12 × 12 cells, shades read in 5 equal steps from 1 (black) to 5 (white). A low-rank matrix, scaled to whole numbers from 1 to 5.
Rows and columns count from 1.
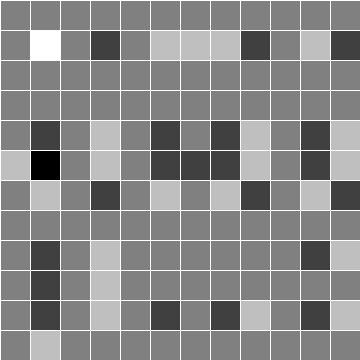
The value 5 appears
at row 2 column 2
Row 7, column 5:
3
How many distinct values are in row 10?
3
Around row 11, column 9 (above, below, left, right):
3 3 2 3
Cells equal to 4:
22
